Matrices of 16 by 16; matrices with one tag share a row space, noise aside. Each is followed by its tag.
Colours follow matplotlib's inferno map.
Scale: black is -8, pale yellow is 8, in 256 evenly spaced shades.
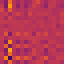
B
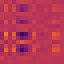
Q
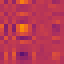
Q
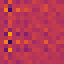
B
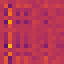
B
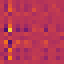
B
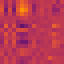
Q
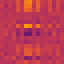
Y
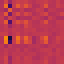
B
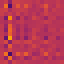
B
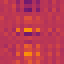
Y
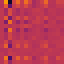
B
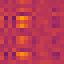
Q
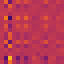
B
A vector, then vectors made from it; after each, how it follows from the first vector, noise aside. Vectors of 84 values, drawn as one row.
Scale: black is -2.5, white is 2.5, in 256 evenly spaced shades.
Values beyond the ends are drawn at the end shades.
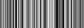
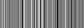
partly zeroed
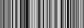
reversed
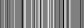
partly zeroed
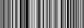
reversed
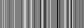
partly zeroed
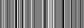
partly zeroed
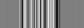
partly zeroed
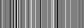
partly zeroed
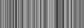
shrunk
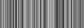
shrunk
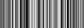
reversed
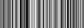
reversed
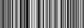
reversed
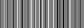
partly zeroed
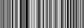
reversed
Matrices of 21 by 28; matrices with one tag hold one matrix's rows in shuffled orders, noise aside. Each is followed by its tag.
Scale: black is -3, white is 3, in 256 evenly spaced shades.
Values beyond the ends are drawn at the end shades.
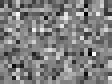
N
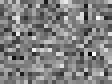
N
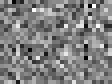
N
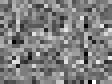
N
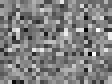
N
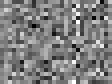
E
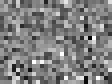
N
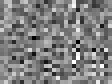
E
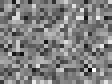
N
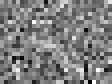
N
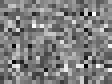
N
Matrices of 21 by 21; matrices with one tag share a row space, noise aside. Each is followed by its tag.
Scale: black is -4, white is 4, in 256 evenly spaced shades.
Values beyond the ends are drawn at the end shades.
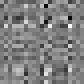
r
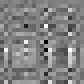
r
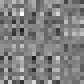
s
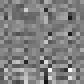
r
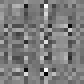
r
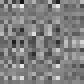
s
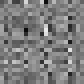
r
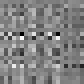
s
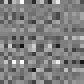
s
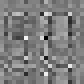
r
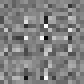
r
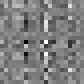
r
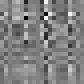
r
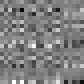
s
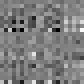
s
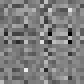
r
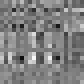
s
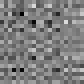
s
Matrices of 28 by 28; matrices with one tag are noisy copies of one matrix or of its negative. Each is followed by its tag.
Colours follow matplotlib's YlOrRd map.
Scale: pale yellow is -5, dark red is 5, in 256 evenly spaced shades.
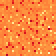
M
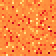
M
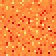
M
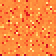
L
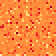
L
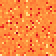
L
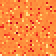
L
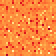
M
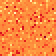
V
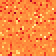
V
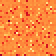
L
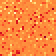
V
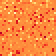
V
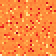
L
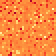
V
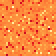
M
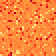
V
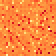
M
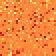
V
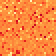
V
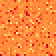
L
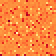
L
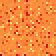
L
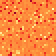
V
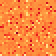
L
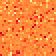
V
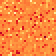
V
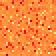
M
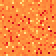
M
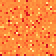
L
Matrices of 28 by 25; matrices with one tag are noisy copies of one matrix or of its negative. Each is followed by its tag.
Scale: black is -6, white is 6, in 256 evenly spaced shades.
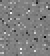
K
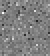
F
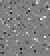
K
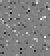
K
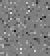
K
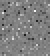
F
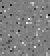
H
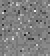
F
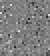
H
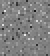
F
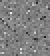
K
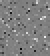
K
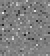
F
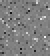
K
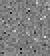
K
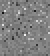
F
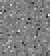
H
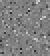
K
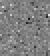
H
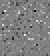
F
